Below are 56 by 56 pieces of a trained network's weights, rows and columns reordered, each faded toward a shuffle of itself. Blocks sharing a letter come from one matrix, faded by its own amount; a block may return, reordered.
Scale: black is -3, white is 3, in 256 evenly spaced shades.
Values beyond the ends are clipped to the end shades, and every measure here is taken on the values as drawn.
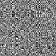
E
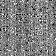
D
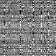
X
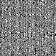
D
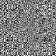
E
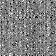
D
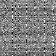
X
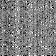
D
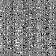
D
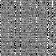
X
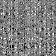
D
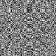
E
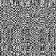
E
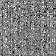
D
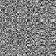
E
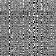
X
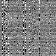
X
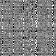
X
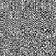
E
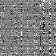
X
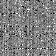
D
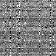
X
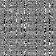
X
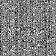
D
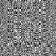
E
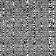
X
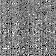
D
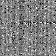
D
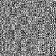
E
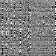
X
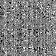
D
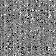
D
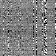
X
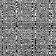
X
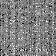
D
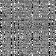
X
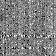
D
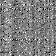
D
